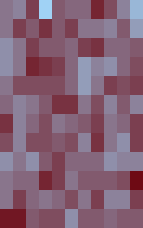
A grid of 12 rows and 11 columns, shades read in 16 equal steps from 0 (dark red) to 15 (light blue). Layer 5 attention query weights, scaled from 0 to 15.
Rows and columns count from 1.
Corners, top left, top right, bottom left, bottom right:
8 13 1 6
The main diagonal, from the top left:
8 4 4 3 5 3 6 3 10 5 4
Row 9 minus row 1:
2 -1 6 -9 -2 0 0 5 5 0 -4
